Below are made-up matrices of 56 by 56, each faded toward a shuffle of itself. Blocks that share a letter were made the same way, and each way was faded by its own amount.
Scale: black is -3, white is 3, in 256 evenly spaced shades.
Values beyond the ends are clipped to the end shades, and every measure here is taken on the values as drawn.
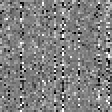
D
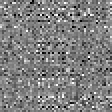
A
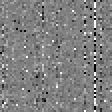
D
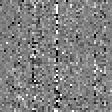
D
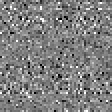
A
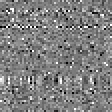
A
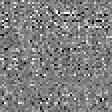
A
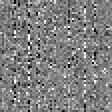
D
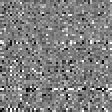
A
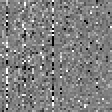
D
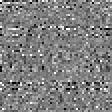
A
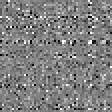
A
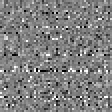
A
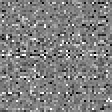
A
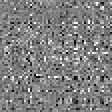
A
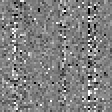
D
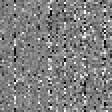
D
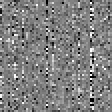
D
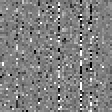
D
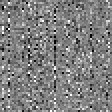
D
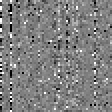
D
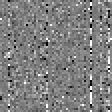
D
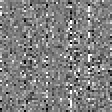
D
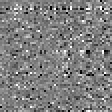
A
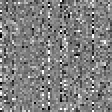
D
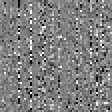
D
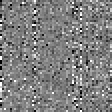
D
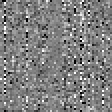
D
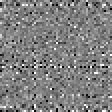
A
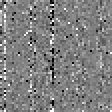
D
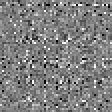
A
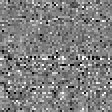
A
